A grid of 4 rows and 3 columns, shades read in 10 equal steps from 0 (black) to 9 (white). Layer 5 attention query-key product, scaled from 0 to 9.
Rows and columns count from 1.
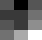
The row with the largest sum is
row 4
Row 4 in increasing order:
4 6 9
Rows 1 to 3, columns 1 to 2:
3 0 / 2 2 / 3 2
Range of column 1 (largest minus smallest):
2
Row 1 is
3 0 3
